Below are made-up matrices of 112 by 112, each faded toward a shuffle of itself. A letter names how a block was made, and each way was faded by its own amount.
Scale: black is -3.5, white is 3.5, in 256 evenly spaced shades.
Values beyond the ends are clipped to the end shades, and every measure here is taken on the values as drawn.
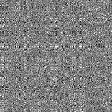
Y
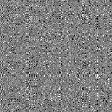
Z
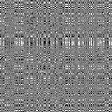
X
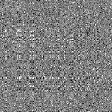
Y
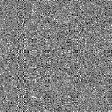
Y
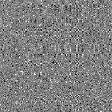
Z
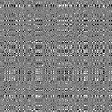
X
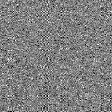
Y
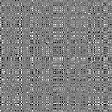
X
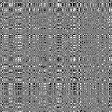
X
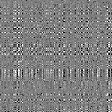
X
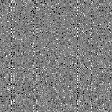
Z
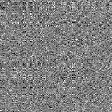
Y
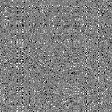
Z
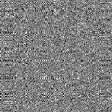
Y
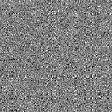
Y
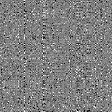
Z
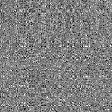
Y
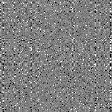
Z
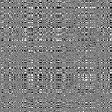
X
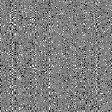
Z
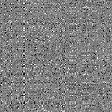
Z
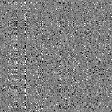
Z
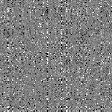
Z
